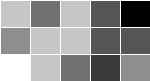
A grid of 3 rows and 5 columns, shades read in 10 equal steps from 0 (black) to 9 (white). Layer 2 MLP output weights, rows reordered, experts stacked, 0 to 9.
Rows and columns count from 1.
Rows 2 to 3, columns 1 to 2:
5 7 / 9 7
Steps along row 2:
up same down same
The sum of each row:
21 25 27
